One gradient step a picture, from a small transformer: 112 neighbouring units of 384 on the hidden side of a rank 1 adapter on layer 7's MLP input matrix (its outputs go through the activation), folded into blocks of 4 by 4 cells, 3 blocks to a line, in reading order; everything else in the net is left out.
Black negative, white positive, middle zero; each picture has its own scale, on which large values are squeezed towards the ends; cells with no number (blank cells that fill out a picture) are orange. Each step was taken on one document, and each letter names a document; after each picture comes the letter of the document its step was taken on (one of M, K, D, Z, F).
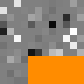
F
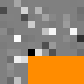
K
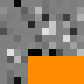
K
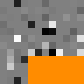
K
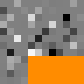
F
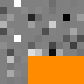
F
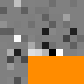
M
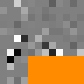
M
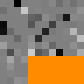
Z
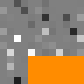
K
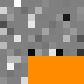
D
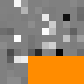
K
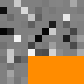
F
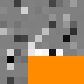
M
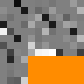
Z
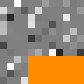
D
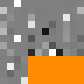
D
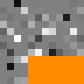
Z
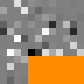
M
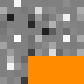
D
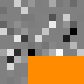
M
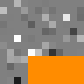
K
